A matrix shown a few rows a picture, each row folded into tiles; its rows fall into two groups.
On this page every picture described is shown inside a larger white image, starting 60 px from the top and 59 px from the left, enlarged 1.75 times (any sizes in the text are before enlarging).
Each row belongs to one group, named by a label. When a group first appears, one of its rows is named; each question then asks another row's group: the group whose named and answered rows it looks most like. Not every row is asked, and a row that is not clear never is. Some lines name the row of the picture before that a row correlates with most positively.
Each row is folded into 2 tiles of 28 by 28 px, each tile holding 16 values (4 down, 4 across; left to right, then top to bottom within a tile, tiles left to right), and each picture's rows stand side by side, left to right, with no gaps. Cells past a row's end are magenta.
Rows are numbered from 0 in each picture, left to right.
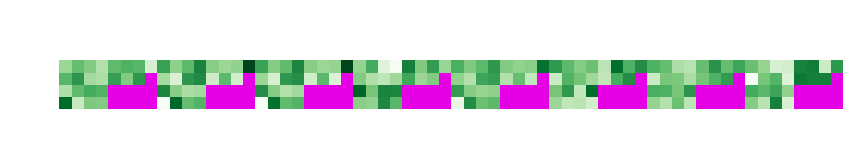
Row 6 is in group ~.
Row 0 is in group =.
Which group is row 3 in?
~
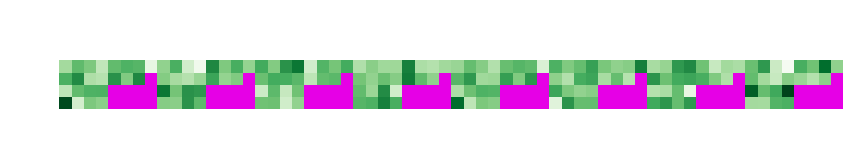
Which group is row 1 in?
~
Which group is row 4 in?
=
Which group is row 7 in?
~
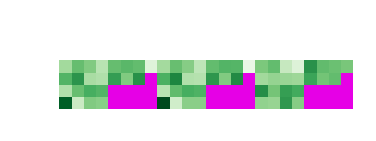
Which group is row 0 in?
=
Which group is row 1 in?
=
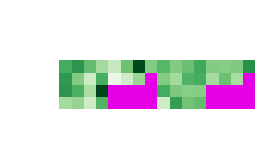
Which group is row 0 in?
~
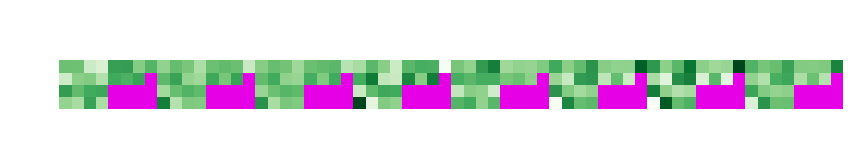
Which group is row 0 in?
~
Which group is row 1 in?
=
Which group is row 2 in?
=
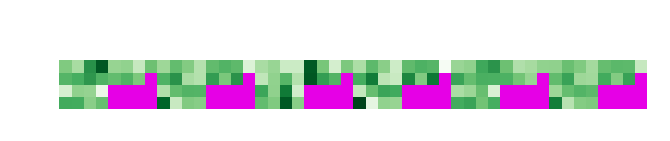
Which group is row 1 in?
=
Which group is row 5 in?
=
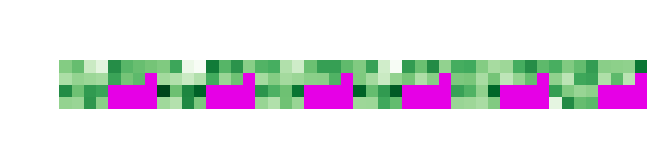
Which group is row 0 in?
~
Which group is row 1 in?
~
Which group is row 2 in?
~
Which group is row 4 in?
~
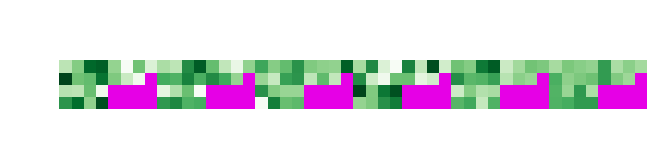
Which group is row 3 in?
~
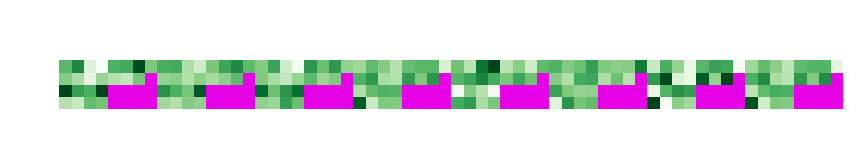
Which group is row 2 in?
~
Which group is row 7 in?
=
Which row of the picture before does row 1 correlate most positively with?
3
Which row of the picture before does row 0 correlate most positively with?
3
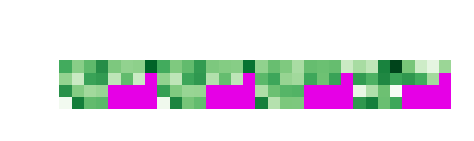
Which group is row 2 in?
=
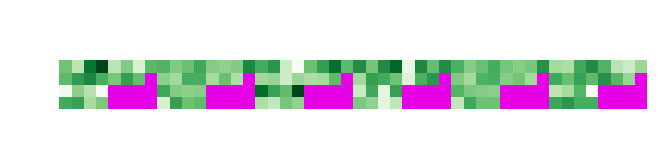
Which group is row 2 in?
~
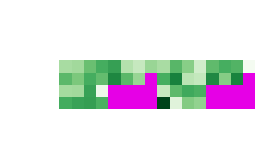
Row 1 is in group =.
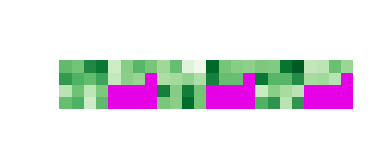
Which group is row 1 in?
~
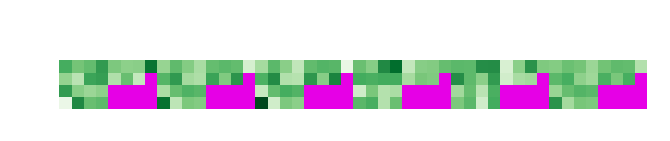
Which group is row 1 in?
=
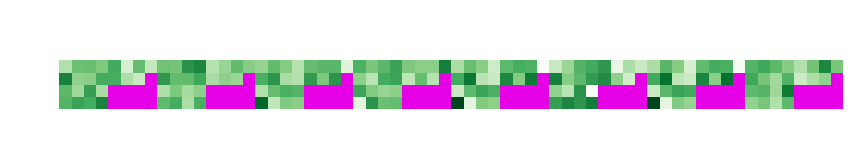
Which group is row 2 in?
=
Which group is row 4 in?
=
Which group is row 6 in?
=
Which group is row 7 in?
~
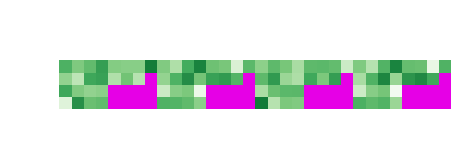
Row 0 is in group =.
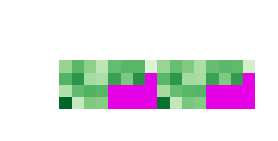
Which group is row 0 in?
=
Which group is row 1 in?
=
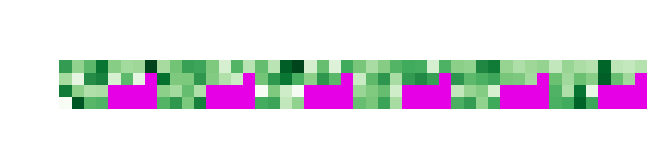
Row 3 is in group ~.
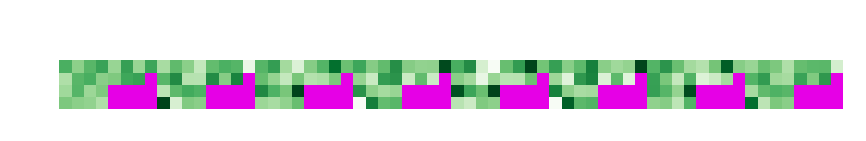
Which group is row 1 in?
=
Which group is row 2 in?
~
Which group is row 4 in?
~
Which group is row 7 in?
=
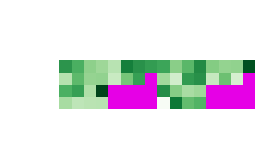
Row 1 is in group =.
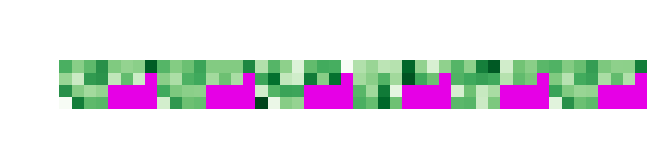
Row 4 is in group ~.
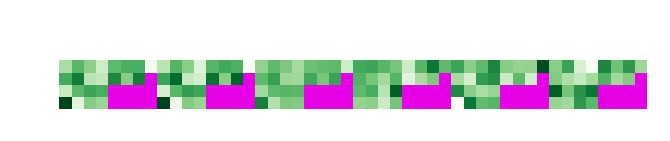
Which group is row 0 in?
=
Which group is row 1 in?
=
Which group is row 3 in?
~
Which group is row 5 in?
~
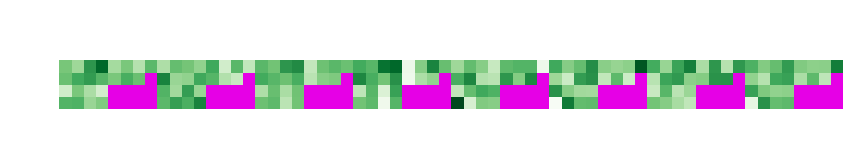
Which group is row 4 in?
=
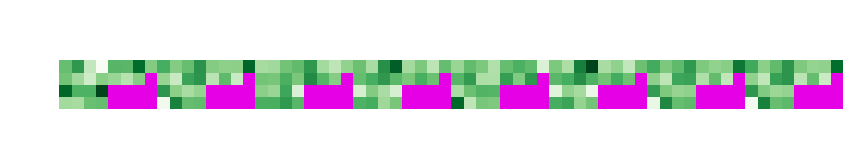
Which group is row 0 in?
~
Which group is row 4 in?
=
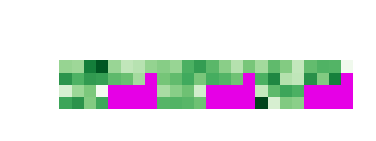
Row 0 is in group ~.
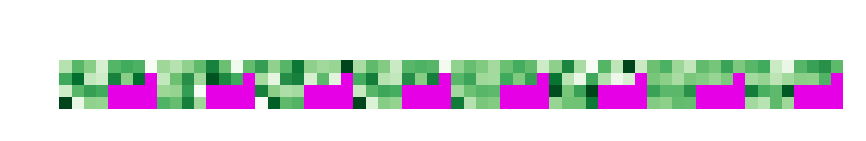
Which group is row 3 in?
=
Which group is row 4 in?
=
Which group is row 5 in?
~
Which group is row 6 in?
~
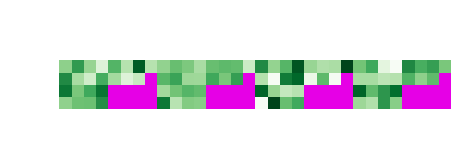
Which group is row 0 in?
~
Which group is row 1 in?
=
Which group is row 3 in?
~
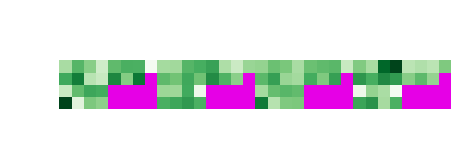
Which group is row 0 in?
=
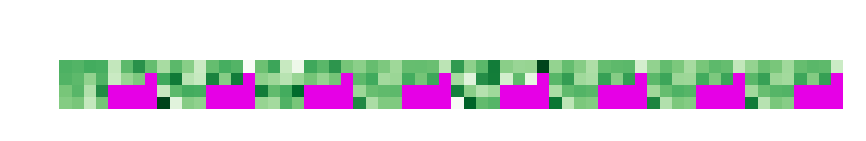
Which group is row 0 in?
~
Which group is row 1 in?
=
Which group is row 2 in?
~
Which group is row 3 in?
=
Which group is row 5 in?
=
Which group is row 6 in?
=
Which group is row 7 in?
=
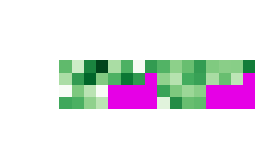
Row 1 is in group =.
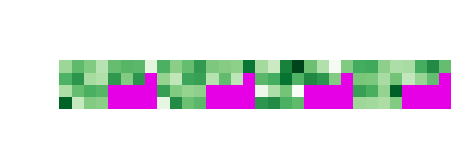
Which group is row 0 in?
=
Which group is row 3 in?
~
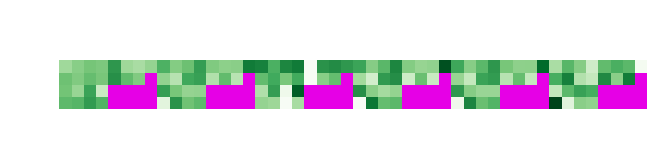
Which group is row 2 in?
~
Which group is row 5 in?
=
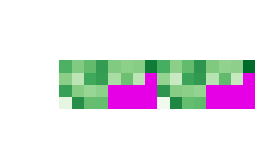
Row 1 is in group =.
